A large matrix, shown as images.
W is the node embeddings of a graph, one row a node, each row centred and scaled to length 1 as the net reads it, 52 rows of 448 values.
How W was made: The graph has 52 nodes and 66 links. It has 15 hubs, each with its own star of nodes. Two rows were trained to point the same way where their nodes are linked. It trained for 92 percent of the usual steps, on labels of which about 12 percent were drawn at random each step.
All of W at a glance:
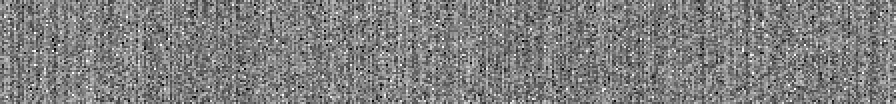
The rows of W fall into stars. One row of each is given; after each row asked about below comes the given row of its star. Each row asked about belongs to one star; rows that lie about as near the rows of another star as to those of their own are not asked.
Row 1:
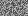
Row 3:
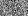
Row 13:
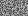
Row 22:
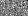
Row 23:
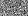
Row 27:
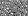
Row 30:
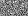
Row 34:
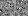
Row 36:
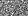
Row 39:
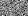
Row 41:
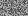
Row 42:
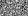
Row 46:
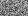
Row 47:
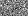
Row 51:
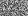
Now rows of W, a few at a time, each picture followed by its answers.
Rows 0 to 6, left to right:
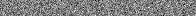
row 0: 27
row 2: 30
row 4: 3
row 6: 42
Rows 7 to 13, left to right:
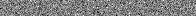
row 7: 39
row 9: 47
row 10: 23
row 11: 41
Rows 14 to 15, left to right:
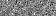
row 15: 13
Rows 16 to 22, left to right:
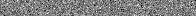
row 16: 34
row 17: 23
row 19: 47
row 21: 1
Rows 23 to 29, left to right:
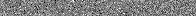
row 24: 42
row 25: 42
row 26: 41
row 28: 30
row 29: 23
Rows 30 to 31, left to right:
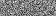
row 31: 46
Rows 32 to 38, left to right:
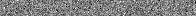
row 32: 51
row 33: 22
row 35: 22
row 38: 41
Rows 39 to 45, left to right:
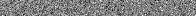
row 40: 36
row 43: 27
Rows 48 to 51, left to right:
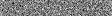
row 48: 1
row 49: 34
